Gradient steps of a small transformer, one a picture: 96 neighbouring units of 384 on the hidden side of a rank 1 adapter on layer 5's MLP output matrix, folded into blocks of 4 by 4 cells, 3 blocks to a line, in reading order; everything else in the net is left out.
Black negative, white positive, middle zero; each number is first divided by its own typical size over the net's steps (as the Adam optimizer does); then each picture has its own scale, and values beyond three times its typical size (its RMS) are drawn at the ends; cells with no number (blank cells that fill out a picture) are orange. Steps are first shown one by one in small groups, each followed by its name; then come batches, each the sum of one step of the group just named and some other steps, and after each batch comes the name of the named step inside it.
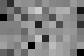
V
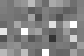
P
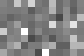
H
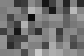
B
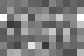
B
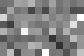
P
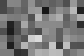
B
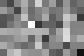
V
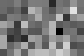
V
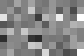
H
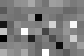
P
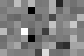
H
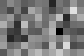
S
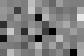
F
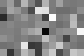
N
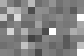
N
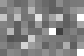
S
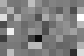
F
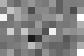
N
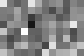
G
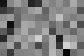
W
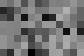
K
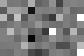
K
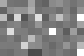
K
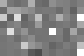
K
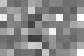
G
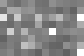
W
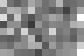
G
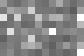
W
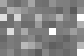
W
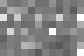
W
